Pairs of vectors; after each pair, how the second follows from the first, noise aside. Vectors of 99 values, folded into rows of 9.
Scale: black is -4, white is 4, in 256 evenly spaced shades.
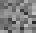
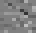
partly zeroed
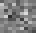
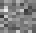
wrapped around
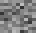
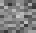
wrapped around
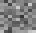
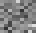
wrapped around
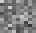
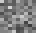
copied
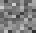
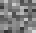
sign-scrambled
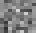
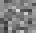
copied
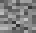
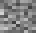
copied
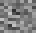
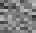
wrapped around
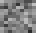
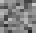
copied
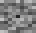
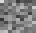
sign-scrambled
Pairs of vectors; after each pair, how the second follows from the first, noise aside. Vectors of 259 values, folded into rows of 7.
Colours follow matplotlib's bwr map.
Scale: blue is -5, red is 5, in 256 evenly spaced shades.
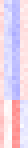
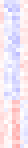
shrunk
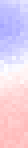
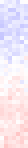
shrunk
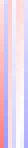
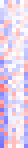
sign-scrambled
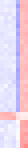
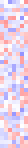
shuffled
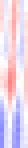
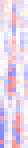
sign-scrambled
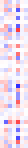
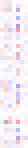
shrunk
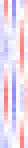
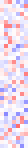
shuffled
